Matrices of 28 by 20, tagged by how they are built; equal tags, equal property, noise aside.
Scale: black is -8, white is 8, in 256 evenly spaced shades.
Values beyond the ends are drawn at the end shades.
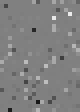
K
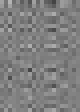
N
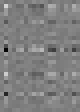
N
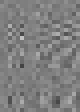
N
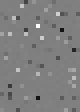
K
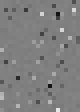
K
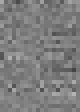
N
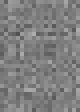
N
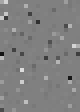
K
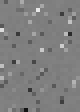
K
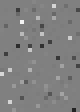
K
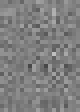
N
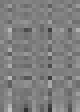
N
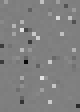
K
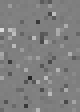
K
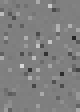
K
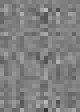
N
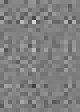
N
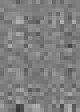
N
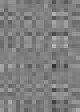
N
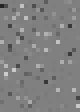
K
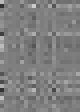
N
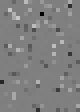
K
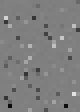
K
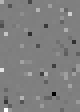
K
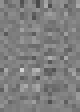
N
